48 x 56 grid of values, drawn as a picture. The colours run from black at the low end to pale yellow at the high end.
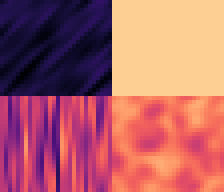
It is made of 2 by 2 panels. Panel 1,1: very low, slanting up to the right, faint in contrast. Panel 1,2: very high, flat. Panel 2,1: middling, streaked downward, strong in contrast. Panel 2,2: high, blotchy.
